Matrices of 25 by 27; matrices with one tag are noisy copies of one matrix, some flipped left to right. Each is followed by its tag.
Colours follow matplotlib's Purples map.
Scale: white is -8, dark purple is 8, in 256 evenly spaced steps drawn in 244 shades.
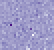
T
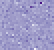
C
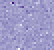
C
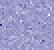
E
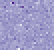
C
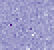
T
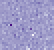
T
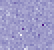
T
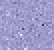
T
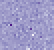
T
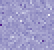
E
